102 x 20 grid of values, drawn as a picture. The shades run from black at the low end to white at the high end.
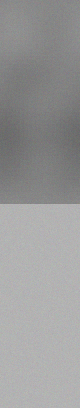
The table splits into 2 rows of 1 panel. Panel 1,1: middling, smooth, faint in contrast. Panel 2,1: high, flat.
